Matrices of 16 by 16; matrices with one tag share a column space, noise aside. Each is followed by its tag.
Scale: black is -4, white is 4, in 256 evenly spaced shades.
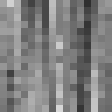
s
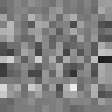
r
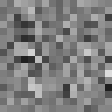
r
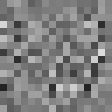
r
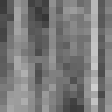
s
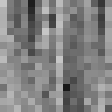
s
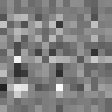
r
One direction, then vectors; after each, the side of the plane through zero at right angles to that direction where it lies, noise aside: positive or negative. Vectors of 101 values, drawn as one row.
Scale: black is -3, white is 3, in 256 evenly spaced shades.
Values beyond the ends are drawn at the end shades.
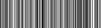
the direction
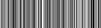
negative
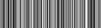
negative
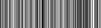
positive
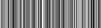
negative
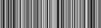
negative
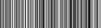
positive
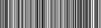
positive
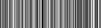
positive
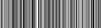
negative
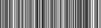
positive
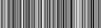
negative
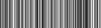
positive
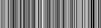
negative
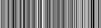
negative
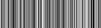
negative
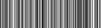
positive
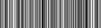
positive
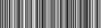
positive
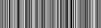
positive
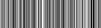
negative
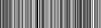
positive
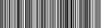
positive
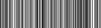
positive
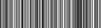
positive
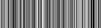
negative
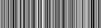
negative
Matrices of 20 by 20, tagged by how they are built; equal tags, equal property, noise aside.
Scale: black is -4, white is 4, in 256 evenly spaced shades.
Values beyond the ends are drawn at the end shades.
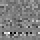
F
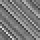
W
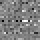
F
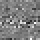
F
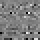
F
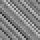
W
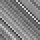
W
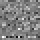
F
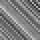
W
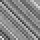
W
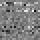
F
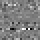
F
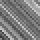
W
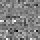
F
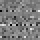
F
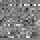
F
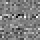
F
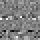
F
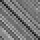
W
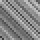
W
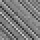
W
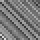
W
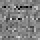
F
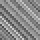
W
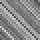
W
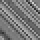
W
